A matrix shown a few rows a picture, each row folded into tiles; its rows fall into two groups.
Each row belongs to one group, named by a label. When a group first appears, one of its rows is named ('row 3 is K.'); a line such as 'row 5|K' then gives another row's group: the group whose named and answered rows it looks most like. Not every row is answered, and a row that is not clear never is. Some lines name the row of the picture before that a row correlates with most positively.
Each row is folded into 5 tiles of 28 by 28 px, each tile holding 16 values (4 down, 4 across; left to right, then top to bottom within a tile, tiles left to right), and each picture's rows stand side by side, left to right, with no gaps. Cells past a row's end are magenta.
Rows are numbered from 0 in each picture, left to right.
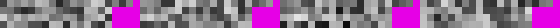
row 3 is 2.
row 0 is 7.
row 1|7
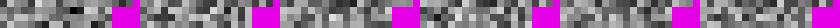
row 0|7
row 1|2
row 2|2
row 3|2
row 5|2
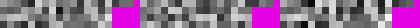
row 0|7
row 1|2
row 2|7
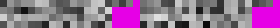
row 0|7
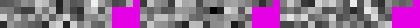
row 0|7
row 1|7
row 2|7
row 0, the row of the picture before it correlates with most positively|0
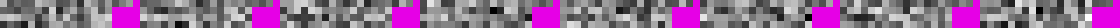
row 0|7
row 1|7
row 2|2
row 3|7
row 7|7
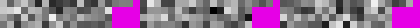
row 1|7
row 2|7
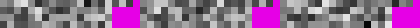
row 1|2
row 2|2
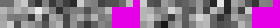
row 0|2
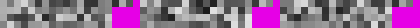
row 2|2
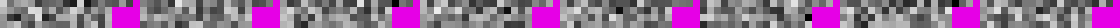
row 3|2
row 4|2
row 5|7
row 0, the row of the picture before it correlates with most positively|0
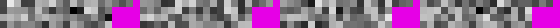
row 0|7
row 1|7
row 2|7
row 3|2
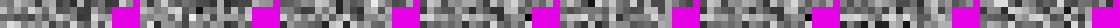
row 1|2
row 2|7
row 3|7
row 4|7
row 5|7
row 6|7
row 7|2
